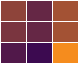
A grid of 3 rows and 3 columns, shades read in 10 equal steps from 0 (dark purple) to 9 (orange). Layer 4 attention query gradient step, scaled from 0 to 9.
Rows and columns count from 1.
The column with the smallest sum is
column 2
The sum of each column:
8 4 19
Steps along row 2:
down up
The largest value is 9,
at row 3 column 3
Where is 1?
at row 3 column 1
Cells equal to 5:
2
